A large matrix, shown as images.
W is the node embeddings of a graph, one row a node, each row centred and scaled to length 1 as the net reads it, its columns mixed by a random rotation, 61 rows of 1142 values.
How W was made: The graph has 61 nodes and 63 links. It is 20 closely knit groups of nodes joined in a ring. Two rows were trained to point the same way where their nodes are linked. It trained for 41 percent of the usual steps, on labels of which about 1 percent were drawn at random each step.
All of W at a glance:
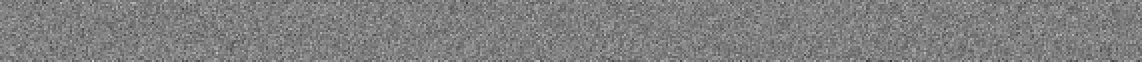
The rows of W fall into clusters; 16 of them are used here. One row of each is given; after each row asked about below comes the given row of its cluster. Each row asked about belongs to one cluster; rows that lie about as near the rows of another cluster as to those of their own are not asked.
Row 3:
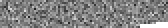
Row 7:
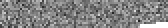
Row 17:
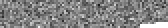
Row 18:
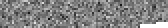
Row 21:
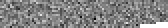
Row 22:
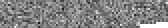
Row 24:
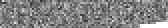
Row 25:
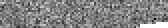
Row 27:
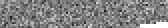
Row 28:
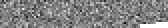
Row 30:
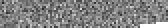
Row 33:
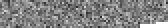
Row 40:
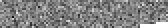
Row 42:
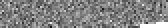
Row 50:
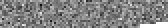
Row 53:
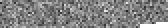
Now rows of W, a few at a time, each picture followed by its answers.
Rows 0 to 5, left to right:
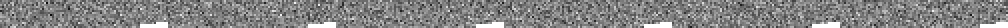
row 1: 53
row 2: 3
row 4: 33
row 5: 40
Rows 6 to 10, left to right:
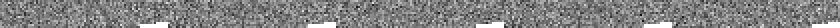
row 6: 22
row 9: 7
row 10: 27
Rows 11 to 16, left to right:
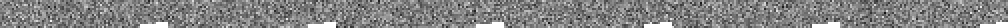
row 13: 7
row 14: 24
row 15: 25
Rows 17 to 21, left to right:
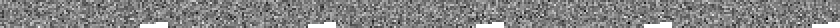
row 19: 25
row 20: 28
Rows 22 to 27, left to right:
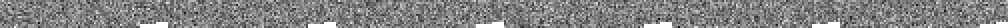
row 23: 18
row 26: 24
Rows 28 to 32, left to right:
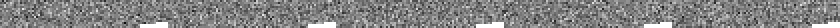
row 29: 33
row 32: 27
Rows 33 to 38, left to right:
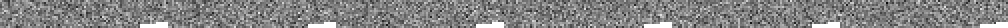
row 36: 30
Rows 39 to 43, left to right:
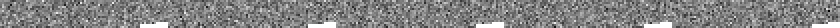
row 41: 42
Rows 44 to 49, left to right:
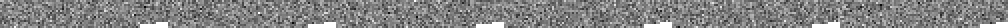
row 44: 22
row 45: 28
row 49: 50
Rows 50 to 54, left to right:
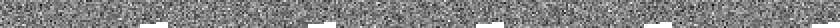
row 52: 18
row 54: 50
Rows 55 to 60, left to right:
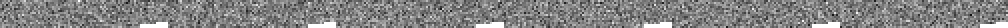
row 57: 17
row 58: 53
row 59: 21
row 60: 40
